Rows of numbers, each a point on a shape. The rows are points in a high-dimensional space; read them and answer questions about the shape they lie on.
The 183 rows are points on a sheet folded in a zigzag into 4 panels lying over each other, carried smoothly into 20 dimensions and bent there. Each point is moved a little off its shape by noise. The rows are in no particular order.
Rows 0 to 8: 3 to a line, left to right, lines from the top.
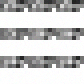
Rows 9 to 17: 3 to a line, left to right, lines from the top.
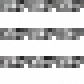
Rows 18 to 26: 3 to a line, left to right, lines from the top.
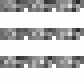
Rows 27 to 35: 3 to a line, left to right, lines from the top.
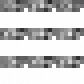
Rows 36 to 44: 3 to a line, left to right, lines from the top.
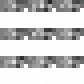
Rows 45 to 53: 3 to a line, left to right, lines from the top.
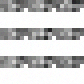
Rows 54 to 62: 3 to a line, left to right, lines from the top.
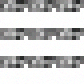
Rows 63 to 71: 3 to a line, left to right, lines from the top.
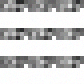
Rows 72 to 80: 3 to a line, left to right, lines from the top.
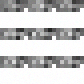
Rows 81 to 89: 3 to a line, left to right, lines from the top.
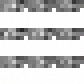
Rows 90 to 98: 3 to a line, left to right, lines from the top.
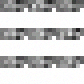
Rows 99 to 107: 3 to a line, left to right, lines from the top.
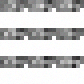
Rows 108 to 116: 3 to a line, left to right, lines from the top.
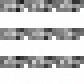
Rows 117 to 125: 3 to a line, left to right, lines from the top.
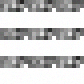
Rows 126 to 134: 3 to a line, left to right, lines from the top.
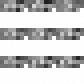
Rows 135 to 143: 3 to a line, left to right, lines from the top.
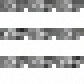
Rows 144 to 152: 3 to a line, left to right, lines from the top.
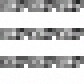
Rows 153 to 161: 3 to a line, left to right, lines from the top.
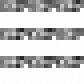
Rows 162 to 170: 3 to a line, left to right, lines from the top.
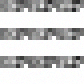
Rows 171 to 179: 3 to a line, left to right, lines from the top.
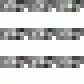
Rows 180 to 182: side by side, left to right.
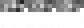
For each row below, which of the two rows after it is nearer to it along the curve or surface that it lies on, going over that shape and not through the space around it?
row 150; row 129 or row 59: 59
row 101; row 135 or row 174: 174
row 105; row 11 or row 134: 134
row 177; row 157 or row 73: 73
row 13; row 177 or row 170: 170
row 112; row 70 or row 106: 70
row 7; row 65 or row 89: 89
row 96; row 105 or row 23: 105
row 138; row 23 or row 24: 24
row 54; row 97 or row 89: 89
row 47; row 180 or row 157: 157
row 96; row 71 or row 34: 34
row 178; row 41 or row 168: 168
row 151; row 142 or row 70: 142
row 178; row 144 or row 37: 37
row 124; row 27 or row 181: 27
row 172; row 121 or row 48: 48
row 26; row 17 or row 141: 141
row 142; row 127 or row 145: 127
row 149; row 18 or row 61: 61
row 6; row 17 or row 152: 152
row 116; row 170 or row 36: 36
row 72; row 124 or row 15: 124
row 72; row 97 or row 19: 19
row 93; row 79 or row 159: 79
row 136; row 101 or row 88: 88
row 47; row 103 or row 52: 103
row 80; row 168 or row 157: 157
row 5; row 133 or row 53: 133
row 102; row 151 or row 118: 151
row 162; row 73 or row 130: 73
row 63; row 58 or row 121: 58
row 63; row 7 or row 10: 7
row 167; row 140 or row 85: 140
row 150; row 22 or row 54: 54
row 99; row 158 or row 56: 158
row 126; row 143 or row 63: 143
